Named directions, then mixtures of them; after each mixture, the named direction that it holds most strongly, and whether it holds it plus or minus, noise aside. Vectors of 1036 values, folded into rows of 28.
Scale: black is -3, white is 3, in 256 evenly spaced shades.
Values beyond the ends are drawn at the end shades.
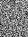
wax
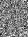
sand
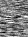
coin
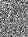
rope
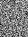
wax, plus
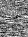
coin, plus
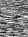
coin, plus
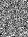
sand, plus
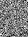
sand, minus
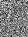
rope, plus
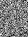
sand, minus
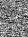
wax, minus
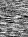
coin, minus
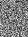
wax, minus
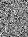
rope, minus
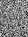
wax, plus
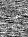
coin, minus
